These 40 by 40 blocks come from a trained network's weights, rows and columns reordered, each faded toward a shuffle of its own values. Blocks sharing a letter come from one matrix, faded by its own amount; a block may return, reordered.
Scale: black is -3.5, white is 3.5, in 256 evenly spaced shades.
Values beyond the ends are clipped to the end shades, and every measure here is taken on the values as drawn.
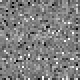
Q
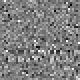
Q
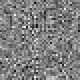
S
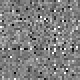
Q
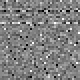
Q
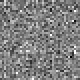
S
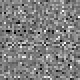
Q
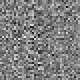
S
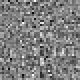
S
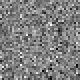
S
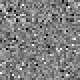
Q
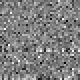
Q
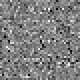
Q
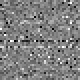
Q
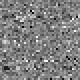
Q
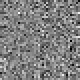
S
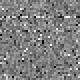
Q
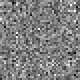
S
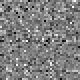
Q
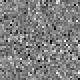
Q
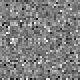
Q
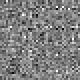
S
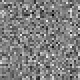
S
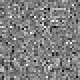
Q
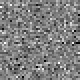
Q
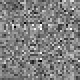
S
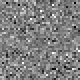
Q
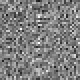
S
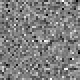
Q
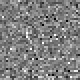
Q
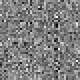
S
